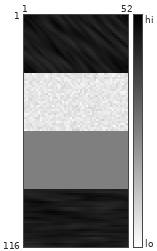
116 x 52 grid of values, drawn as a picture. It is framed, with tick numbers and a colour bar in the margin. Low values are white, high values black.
The table splits into 4 rows of 1 panel. Panel 1,1: very high, slanting down to the right, faint in contrast. Panel 2,1: very low, fine-grained, faint in contrast. Panel 3,1: middling, flat. Panel 4,1: very high, streaked across, faint in contrast.
